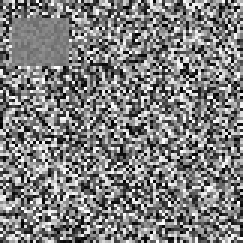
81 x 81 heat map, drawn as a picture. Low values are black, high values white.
Odd patch: calmer, in the top left. Odd rows or columns: none. Calmest part: top left. Histogram: flat. Slope: none.
